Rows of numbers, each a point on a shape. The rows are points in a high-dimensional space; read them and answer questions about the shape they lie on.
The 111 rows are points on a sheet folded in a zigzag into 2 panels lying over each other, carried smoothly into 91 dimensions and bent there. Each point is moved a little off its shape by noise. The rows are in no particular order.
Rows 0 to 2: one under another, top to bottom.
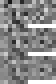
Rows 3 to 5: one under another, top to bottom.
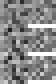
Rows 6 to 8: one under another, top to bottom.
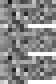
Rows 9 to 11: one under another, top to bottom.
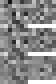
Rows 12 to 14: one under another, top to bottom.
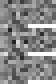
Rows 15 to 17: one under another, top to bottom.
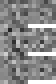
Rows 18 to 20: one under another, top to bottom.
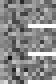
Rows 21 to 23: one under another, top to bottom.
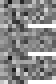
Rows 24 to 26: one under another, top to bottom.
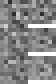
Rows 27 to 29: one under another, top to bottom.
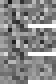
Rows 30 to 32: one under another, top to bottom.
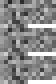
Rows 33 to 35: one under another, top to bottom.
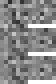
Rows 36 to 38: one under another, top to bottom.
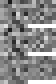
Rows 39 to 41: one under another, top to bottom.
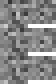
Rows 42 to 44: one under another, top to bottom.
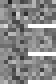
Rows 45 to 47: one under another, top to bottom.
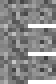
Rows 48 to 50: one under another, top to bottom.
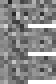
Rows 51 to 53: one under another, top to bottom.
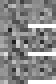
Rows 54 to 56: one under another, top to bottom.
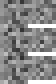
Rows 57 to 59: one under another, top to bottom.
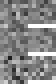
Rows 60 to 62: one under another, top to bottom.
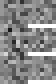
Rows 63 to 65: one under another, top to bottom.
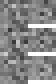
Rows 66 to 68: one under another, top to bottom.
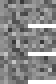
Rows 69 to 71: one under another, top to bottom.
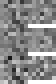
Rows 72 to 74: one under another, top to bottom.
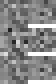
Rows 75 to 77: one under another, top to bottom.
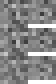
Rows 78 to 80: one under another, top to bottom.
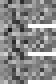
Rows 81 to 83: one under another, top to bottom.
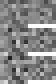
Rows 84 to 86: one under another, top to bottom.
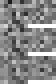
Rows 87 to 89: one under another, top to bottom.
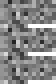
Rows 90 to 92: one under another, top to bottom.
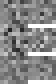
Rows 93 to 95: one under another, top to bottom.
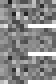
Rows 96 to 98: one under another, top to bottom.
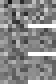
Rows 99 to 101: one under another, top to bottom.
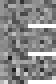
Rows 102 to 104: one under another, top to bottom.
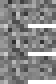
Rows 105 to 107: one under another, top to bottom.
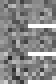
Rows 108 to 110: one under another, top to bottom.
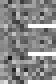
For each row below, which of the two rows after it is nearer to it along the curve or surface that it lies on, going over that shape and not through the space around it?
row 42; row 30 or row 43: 30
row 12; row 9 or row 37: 9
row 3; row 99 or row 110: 99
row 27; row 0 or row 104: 0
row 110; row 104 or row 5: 5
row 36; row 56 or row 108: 56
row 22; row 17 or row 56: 56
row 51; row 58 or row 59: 59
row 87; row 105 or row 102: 102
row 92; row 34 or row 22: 22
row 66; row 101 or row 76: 76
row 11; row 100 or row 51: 51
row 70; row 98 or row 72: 72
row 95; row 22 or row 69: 22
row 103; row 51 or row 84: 51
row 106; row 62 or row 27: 27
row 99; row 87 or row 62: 87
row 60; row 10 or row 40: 10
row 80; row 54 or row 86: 86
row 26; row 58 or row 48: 48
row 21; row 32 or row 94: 32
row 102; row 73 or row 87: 87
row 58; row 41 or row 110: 41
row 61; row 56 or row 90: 90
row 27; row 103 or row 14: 103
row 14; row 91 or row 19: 91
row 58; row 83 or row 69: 83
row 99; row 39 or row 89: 39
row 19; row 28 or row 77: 28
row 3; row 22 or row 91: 22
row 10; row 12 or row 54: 12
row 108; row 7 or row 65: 65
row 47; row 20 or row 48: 48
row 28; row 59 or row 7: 59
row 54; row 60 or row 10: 60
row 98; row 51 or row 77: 77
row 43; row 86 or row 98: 86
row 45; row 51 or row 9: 9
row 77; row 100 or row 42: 42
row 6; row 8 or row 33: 8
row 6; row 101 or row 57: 101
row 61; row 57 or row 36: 36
